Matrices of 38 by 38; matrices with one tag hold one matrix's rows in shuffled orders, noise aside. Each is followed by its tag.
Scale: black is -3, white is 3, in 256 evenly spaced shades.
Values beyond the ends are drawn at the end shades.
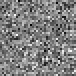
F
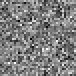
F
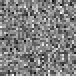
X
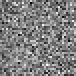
F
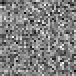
X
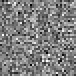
F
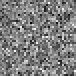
F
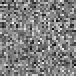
X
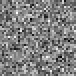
F
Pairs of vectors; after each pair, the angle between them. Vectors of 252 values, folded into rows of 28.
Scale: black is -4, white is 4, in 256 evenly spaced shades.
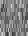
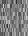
partly opposed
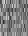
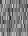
nearly parallel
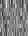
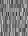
partly aligned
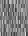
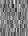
partly aligned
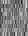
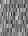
orthogonal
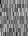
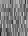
orthogonal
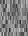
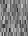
nearly parallel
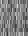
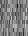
nearly opposite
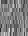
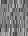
nearly parallel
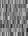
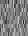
orthogonal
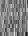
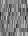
partly opposed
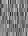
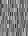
nearly parallel
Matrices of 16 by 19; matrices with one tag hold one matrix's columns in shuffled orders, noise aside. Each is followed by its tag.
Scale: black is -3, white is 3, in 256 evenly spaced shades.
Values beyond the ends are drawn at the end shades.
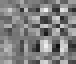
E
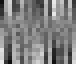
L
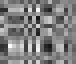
E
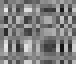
E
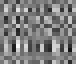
E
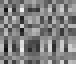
E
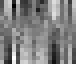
L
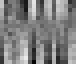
L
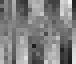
L
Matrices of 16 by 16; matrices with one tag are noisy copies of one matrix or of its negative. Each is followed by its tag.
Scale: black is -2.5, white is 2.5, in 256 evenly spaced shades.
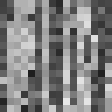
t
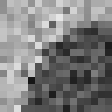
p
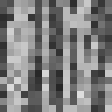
t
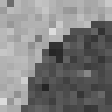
p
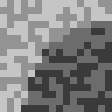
p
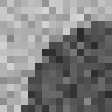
p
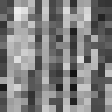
t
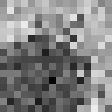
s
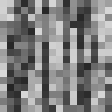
t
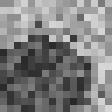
s
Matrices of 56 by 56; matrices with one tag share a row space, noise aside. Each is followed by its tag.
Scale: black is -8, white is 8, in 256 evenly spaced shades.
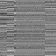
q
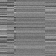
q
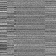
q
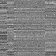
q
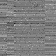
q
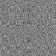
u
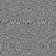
u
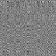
u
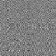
u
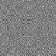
u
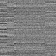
q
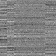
q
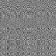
u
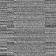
q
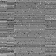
q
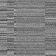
q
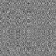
u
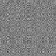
u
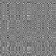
u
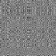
u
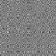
u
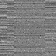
q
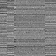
q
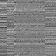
q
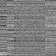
q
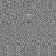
u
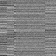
q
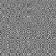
u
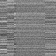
q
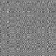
u
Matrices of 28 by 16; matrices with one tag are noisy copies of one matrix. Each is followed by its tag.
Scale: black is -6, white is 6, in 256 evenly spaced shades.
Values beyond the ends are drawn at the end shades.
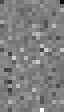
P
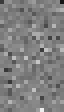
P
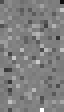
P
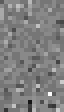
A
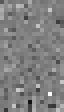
A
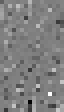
A
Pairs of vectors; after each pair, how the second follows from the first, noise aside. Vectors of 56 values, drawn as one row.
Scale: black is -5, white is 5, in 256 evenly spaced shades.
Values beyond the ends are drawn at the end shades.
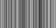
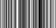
scaled up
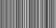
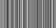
shuffled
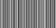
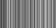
shuffled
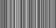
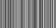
shuffled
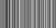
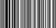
scaled up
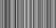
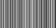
shuffled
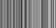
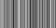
shuffled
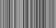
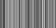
shuffled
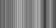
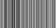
shuffled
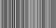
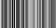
scaled up
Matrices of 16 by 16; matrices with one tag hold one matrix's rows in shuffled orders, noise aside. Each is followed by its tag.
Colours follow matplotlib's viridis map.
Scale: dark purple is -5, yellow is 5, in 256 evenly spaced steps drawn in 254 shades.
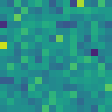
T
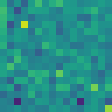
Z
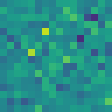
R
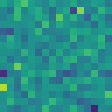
T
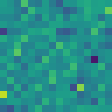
T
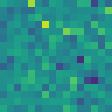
R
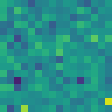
Z
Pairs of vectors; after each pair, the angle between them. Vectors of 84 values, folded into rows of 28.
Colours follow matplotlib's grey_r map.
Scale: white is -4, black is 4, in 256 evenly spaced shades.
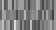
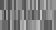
partly opposed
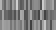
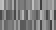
partly aligned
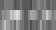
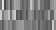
orthogonal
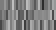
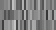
partly aligned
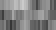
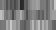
nearly opposite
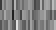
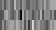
partly aligned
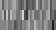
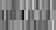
nearly opposite
